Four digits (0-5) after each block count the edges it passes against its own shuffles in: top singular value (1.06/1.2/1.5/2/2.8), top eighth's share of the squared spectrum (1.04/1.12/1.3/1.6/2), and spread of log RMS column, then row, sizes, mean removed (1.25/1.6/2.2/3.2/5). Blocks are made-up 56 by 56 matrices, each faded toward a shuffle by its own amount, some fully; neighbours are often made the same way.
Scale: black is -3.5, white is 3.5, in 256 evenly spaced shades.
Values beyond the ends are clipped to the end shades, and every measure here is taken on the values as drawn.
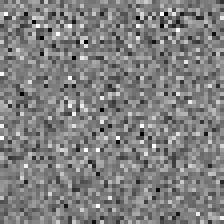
1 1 1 2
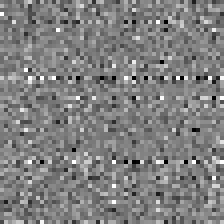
2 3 2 3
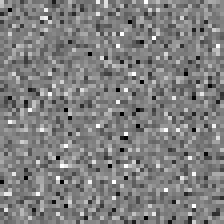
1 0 0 0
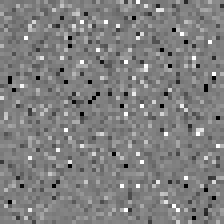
0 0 0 0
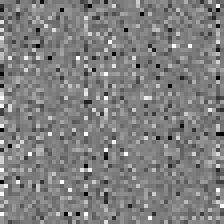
2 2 2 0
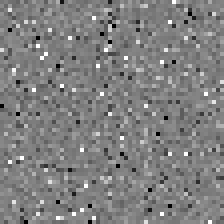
0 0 0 0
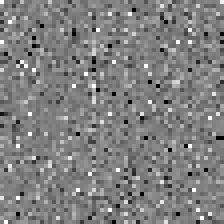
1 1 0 0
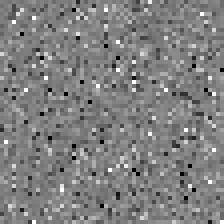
0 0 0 0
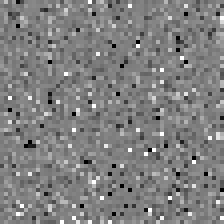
0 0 1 0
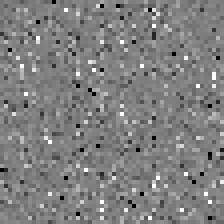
1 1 0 0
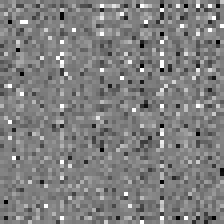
4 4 2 1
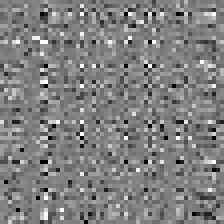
4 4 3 3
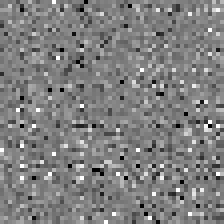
4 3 1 2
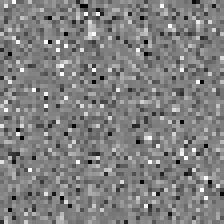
2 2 0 0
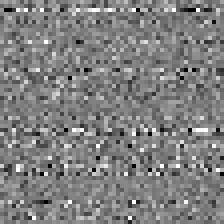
2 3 0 4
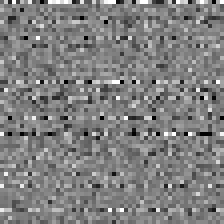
2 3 0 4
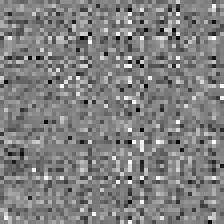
4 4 2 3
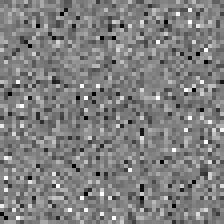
2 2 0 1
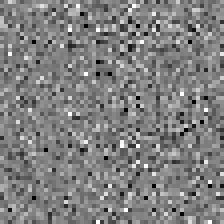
3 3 2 1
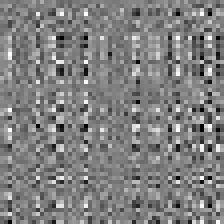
5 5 4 3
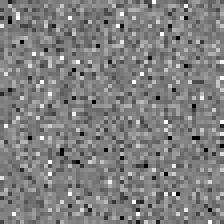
1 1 0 0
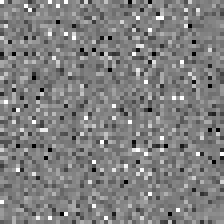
2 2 1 0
